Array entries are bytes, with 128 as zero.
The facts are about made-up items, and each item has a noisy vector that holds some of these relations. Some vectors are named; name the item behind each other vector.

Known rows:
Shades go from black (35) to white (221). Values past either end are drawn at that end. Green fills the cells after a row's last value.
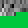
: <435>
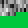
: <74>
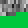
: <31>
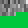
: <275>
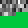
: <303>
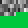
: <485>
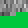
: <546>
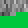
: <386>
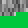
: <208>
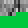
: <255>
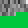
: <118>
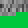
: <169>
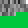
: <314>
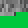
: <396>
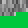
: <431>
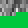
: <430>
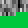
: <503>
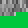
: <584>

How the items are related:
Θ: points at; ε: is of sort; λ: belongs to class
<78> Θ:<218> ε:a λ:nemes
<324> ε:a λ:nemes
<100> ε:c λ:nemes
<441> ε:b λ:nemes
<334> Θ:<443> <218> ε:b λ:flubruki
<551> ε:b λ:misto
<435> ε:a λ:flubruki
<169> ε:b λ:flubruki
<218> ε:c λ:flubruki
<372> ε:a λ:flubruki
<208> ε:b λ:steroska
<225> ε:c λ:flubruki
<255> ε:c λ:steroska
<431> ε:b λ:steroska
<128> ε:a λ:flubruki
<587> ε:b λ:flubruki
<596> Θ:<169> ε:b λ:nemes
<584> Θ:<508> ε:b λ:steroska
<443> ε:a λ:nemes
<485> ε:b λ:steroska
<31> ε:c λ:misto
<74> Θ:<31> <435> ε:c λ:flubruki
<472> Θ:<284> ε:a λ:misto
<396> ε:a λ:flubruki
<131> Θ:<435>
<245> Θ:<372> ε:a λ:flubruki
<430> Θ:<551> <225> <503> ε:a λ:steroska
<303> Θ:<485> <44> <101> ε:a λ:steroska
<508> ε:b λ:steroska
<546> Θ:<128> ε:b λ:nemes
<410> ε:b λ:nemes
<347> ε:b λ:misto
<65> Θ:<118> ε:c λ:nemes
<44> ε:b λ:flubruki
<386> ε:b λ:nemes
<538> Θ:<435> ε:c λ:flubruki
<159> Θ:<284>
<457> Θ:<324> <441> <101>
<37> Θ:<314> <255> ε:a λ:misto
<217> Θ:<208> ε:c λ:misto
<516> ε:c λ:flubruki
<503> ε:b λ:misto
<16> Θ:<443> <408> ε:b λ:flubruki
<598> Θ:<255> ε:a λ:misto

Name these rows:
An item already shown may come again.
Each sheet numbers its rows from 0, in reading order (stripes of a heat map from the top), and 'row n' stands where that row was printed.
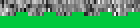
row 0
<74>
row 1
<225>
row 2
<100>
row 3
<441>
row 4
<218>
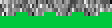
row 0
<218>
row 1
<408>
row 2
<430>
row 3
<443>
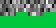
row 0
<324>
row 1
<303>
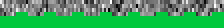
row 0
<443>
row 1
<255>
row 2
<159>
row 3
<131>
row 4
<101>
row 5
<245>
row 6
<44>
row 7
<457>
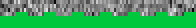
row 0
<44>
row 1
<78>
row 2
<587>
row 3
<65>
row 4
<217>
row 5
<516>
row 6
<538>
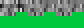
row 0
<225>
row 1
<347>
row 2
<347>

